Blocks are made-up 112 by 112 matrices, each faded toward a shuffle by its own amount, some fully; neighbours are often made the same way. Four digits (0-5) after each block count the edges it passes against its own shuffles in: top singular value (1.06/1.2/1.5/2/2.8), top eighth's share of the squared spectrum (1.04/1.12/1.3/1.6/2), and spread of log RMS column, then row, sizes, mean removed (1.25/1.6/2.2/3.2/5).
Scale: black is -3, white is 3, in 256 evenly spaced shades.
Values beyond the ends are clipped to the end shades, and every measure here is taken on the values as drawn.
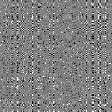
5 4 3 3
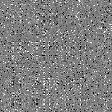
4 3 2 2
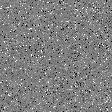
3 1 0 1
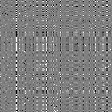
5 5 4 3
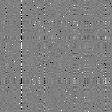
5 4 2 1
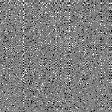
5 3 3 2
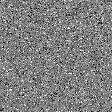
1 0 1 1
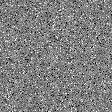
0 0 0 0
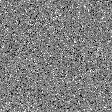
0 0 0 0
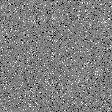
3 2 1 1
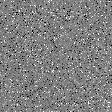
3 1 0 0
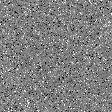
2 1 0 0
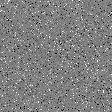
0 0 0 0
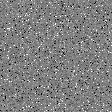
1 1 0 0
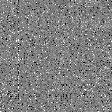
4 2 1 1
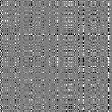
5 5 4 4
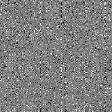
4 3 2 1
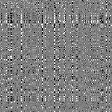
5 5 4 3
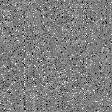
4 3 2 1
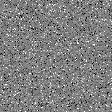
3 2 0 0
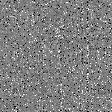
3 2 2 0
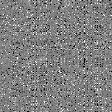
4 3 3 2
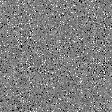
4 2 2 1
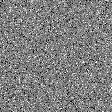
2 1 0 0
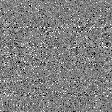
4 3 1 2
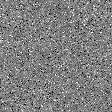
0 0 0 0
